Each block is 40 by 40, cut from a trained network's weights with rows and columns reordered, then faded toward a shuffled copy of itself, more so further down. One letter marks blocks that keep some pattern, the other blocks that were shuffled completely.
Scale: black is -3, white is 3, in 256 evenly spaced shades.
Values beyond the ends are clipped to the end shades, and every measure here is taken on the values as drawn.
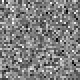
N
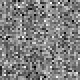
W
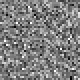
N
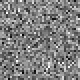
N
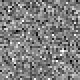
N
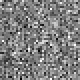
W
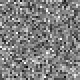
N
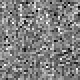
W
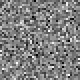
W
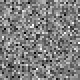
N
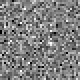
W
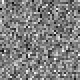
N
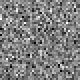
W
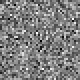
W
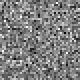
N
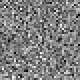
N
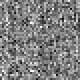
W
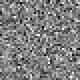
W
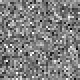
N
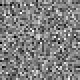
N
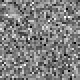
N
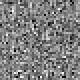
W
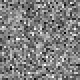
N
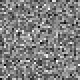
W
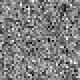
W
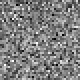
N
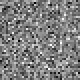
W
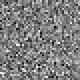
N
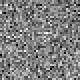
N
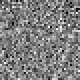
N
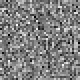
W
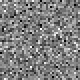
N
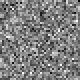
N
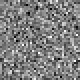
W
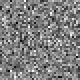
W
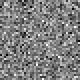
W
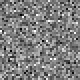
N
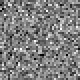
W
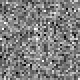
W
